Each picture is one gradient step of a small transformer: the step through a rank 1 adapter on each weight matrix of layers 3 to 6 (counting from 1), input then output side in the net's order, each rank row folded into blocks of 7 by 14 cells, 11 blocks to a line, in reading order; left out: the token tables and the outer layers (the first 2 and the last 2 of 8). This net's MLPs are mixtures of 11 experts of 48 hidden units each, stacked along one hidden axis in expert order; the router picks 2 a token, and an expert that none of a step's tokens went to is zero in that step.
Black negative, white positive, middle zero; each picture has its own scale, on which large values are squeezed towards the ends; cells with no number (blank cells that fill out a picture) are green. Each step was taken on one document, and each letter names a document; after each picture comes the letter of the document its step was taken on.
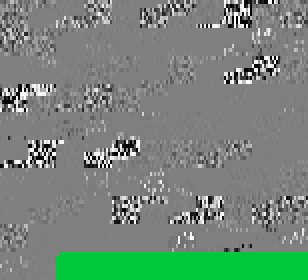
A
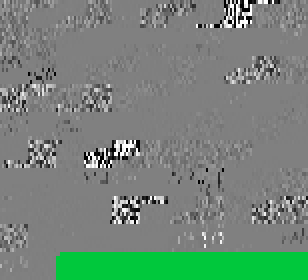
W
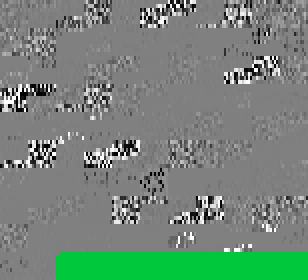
A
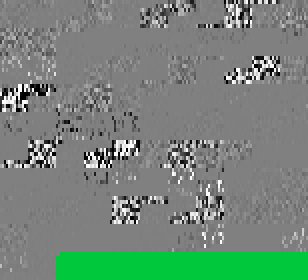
W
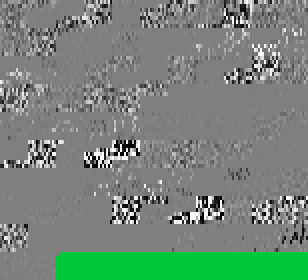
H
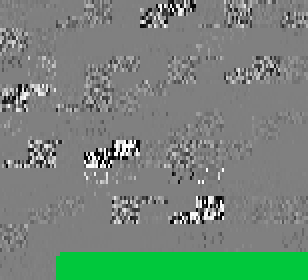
W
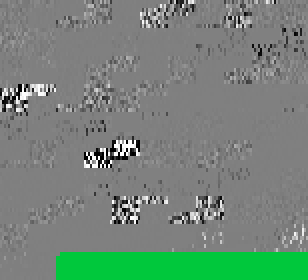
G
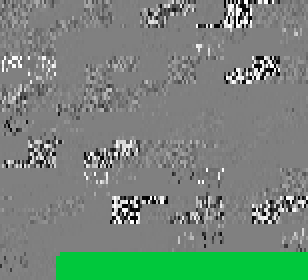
W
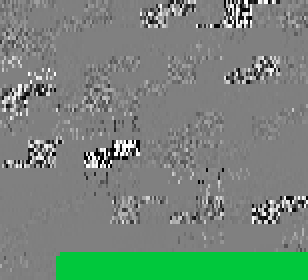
W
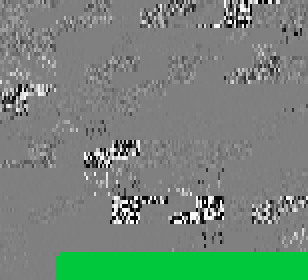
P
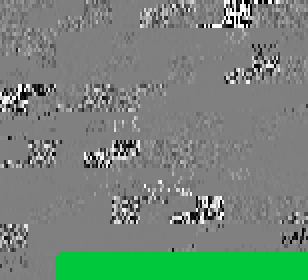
H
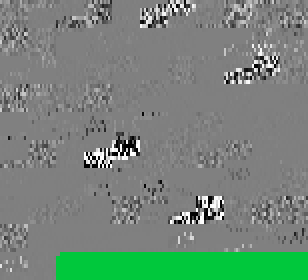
A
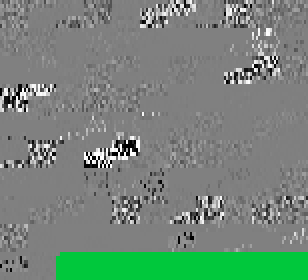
A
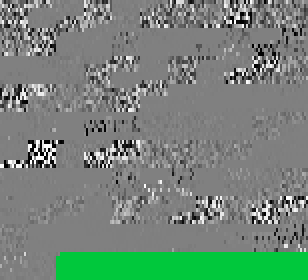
H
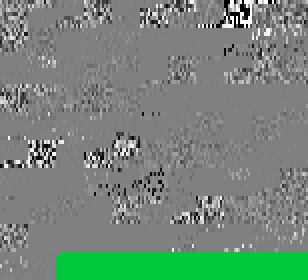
A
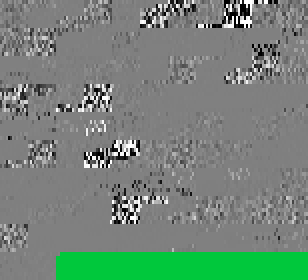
H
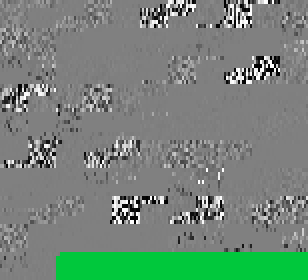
W
